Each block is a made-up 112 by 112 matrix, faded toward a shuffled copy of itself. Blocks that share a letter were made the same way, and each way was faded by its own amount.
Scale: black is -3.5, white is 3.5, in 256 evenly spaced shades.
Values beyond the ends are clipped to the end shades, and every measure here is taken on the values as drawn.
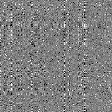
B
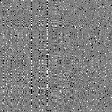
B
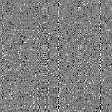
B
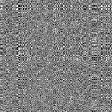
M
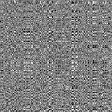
M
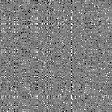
B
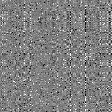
B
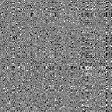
B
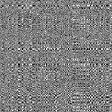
M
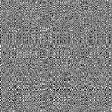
M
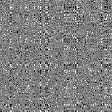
B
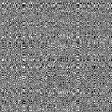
M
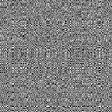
M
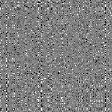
B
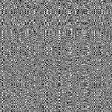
M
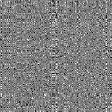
B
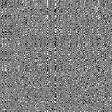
B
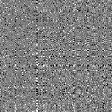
B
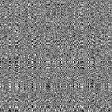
M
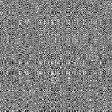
M
